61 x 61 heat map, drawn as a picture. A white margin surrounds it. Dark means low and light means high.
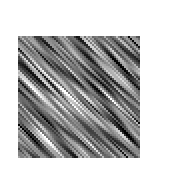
Slope: none. Odd rows or columns: none. Mirror symmetry: none. Histogram: bell-shaped. Grain: diagonal, down to the right. Ninth with the highest average: centre.
